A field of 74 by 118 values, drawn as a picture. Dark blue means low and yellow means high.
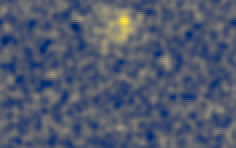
No lone cell stands out from its neighbours. A single bump stands in the top middle. The texture is blotchy. The top middle is the ninth with the highest average.
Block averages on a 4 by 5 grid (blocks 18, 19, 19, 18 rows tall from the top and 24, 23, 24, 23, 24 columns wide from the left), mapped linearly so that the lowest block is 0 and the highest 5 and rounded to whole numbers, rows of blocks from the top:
11511
01211
11111
11111
